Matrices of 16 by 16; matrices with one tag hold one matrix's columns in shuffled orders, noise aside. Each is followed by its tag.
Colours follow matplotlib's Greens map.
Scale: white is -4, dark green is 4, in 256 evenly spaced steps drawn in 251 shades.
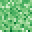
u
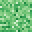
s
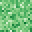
u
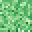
u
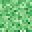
u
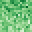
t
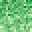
t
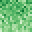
t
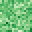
u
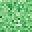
s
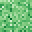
s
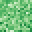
u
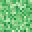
u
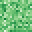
s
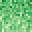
t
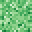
u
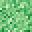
u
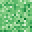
s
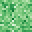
s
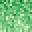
t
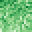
t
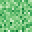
u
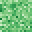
s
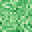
u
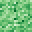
s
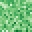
u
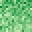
t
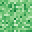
s
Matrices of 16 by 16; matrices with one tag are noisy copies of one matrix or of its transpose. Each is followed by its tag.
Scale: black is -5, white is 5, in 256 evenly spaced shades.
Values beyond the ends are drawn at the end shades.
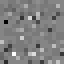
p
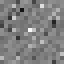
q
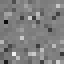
p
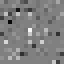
q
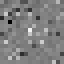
q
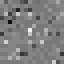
q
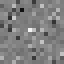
q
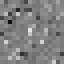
q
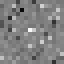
q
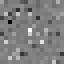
q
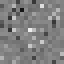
q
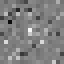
q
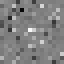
q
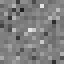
q
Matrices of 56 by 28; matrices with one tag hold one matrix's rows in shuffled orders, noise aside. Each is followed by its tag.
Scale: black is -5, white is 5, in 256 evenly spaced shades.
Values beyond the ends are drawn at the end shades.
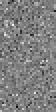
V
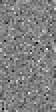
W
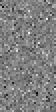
W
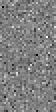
W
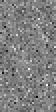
W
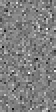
W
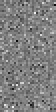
V
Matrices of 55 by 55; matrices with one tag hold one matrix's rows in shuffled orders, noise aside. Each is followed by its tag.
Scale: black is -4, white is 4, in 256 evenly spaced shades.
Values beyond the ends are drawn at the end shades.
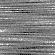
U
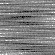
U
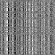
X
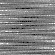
U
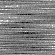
U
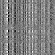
X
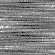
U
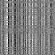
X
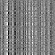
X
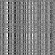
X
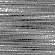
U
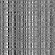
X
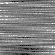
U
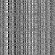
X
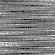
U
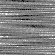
U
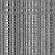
X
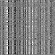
X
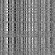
X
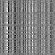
X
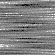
U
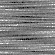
U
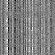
X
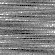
U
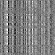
X
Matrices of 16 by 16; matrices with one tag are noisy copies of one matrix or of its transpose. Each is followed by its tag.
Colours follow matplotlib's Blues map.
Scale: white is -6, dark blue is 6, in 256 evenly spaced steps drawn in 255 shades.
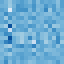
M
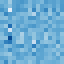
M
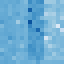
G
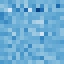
M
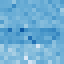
G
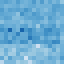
G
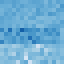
G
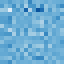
M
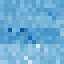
G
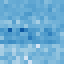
G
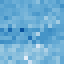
G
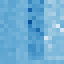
G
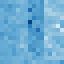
G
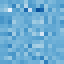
M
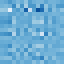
M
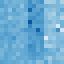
G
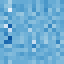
M
